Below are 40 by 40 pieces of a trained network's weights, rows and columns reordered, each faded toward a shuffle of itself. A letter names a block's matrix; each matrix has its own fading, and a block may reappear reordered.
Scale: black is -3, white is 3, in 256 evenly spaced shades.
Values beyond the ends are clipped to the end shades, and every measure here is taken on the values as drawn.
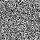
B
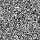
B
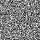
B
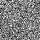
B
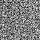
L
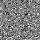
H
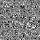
H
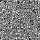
H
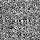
L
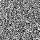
B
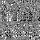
H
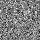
B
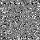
H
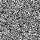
B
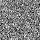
B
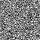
B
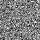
B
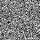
B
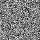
B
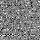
H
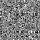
L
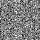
L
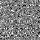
H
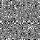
H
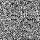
L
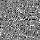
H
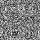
L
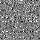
H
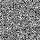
L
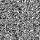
L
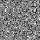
H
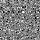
H
